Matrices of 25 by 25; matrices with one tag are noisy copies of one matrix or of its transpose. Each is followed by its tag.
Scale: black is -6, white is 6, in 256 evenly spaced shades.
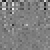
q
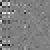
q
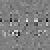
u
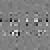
u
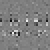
u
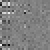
q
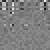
q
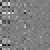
q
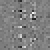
u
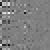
q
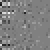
q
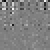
q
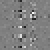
u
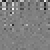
q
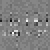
u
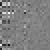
q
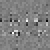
u
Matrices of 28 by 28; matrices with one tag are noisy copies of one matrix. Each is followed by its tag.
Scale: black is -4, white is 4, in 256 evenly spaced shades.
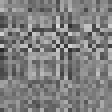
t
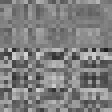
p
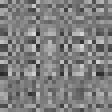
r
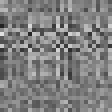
t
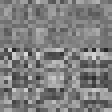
p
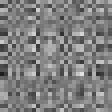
r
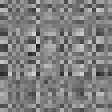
r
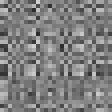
r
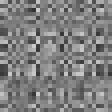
r
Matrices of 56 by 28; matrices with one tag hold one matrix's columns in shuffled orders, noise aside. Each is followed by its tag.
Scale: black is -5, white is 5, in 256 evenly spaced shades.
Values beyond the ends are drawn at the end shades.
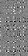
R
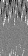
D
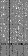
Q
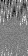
D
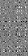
R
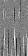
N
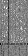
Q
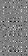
R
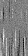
N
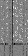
Q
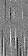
N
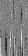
N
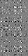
R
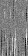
N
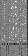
Q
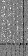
Q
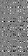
R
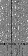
Q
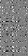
R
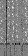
Q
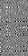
R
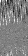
D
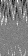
D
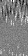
D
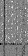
Q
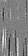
N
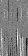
N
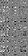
R
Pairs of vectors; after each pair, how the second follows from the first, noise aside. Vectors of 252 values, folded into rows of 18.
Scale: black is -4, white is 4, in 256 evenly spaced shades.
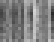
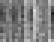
copied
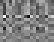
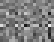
reversed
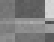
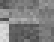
reversed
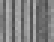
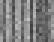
copied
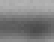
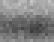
copied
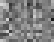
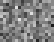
shuffled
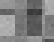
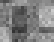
reversed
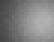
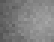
shrunk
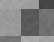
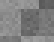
shrunk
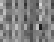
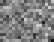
shuffled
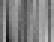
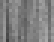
shrunk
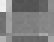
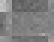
shrunk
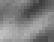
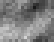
copied
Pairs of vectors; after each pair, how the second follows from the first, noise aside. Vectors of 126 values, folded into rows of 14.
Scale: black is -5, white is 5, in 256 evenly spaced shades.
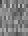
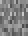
shuffled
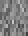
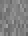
shrunk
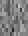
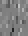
partly zeroed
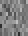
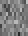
copied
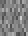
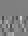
partly zeroed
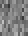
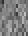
wrapped around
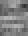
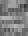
copied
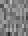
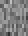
copied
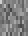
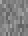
shrunk
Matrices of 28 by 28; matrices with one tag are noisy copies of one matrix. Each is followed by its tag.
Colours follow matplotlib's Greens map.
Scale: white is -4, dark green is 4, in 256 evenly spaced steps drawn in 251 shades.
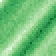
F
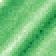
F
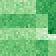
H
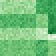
H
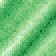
F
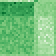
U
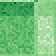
U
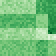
H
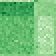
U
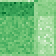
U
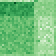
U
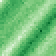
F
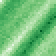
F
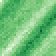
F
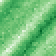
F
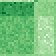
U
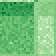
U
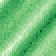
F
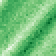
F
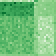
U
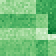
H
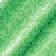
F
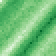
F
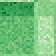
U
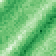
F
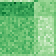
U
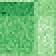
U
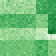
H
